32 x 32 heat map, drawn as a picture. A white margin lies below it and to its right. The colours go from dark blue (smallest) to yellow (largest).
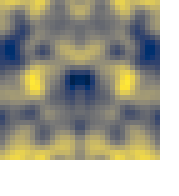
Grain: blotchy. Lone odd cells: none. Ninth with the lowest average: centre. Mirror symmetry: left to right. Histogram: bell-shaped.
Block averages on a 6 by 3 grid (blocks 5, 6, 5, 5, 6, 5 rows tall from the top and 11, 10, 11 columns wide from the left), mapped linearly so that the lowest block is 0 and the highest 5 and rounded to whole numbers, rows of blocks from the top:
434
131
323
404
222
555
